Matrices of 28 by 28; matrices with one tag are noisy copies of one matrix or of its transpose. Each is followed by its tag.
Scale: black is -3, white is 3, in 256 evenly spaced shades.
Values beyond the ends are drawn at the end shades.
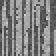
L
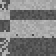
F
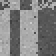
F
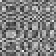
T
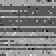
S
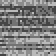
S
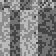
F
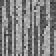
L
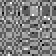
T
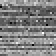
S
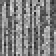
L
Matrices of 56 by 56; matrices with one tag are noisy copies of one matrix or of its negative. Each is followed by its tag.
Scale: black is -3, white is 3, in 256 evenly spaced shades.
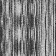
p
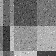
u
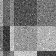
u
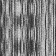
p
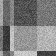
u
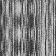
p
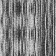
p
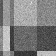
u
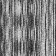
p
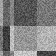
u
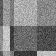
u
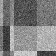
u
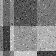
u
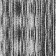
p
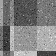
u
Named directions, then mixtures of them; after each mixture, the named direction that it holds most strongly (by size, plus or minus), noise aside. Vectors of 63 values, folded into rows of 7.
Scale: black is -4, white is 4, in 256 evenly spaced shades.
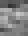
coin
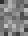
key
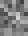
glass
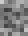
key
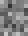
key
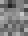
key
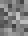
glass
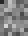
key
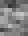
coin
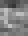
coin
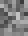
glass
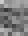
coin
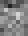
coin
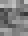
coin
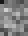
key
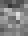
coin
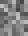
glass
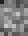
key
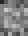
key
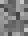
key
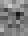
coin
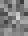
glass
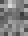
key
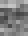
coin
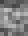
coin
